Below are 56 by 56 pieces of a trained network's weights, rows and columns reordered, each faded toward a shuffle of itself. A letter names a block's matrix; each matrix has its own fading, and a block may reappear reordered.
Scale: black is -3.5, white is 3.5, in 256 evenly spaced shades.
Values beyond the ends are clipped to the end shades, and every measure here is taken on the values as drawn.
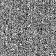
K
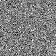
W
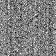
K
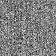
K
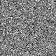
W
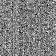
K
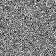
W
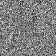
W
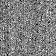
K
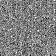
K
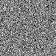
W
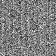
K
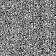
K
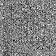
K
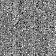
K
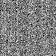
K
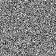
W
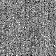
K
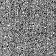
K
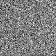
W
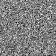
W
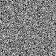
W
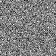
W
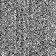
K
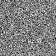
W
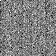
K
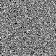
W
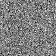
W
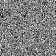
W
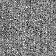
K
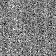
K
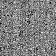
K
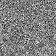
W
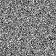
W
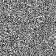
W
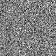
W
